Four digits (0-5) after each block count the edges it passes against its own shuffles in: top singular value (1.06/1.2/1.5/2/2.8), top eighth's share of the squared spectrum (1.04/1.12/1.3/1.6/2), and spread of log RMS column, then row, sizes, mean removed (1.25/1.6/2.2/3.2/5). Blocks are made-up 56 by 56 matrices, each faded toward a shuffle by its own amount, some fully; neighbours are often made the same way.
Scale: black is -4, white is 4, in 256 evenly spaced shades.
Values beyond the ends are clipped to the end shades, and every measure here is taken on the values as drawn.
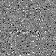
3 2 0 1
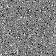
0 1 0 0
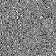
3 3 1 2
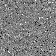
2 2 0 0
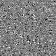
2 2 0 1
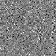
3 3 1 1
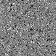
1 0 0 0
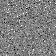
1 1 0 0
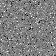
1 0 0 0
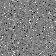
1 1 0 0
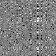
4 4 2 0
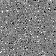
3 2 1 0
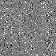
3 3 2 1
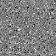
3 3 1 1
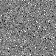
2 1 0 0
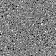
2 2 0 0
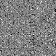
2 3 1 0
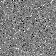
0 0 0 0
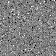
0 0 0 0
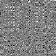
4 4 2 2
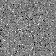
0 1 0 0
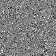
1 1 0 0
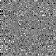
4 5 2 2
